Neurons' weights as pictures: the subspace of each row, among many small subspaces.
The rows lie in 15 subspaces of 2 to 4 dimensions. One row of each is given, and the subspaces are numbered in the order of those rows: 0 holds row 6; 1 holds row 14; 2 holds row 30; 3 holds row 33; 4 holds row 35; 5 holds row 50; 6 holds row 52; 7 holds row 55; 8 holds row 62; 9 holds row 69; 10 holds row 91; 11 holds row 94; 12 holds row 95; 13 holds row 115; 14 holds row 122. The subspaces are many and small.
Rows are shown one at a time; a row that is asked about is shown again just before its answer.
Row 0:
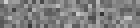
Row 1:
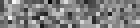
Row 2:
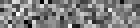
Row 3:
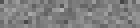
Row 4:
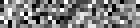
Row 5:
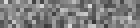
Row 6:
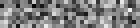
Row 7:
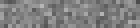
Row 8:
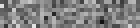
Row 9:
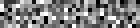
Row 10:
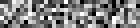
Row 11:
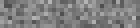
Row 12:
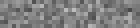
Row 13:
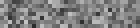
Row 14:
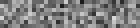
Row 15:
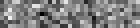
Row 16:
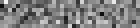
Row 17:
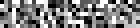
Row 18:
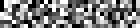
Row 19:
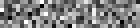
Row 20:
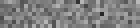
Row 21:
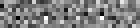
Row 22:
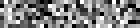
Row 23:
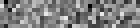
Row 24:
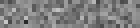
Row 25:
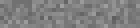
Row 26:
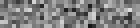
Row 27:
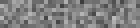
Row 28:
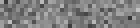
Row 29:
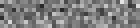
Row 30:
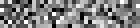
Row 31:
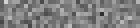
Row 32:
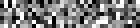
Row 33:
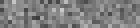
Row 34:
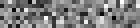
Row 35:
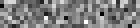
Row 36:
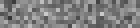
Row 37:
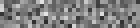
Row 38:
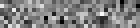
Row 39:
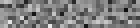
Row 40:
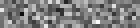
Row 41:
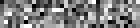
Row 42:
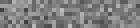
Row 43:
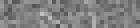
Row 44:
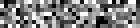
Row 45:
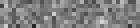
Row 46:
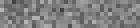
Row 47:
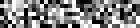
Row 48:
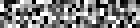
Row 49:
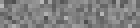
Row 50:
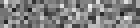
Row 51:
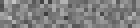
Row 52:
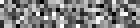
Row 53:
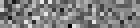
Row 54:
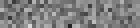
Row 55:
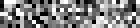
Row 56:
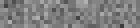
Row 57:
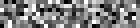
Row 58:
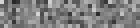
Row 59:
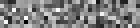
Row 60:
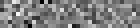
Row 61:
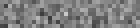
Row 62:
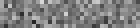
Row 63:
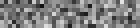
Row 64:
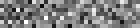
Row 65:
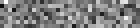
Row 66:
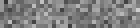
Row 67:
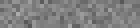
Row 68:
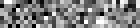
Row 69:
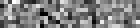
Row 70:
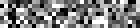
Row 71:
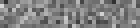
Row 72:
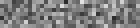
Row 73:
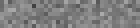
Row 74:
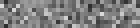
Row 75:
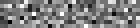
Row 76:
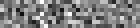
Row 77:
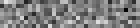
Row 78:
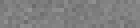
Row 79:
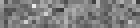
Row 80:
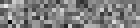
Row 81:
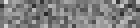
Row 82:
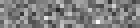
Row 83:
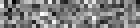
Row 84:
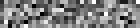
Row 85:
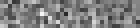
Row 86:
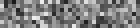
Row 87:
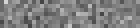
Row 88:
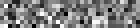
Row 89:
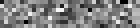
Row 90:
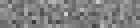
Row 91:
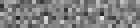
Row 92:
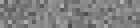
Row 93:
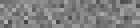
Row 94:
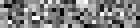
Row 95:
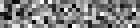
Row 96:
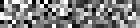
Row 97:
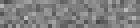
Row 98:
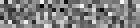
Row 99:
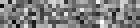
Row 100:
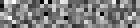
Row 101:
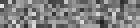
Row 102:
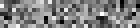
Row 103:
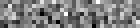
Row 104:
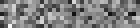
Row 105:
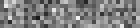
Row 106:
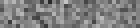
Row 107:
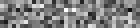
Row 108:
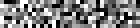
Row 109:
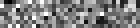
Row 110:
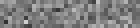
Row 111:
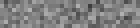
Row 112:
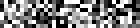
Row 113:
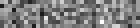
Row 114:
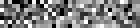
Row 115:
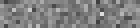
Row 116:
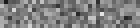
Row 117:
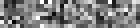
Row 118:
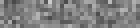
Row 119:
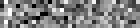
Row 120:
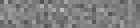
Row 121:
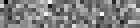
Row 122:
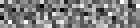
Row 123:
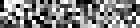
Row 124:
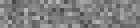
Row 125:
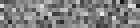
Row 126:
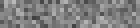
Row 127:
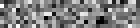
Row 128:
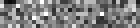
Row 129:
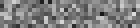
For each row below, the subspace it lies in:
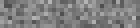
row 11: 11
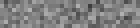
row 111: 5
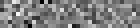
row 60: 12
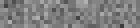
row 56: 11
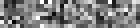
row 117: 6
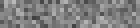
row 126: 3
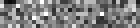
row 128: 7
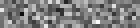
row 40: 6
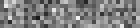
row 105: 11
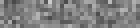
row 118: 6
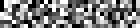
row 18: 4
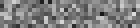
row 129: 12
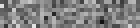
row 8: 9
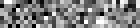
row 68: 7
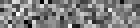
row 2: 12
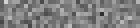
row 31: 0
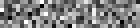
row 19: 10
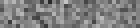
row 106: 6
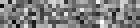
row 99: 8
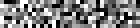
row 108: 0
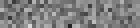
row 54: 2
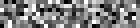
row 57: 6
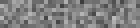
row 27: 1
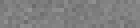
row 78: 2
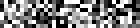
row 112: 13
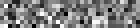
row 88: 9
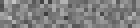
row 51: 4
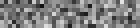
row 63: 0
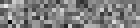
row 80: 11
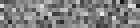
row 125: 14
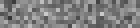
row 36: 2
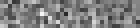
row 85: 9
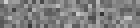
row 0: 0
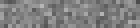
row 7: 13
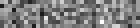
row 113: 9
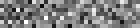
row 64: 10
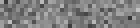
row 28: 13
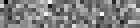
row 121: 14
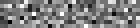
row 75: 11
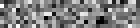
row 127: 3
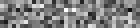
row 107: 5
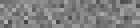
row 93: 5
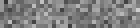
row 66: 13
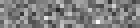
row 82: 6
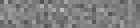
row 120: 14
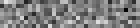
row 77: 11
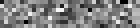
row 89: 13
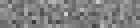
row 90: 8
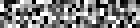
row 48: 10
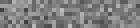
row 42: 7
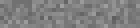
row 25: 1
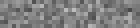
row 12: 5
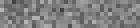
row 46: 7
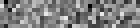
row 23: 5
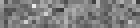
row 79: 13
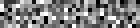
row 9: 10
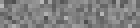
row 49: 4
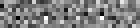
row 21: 10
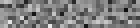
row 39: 11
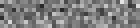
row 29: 14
